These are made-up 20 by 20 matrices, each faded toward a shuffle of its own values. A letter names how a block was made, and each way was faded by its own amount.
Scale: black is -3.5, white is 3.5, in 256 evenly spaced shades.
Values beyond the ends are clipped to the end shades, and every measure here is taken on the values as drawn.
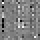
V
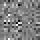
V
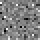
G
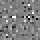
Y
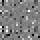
Y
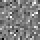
G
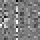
V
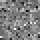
G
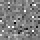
G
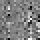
V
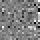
V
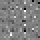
Y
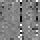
V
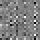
V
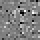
Y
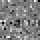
G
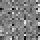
V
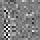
V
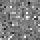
G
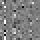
V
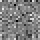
Y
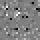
Y
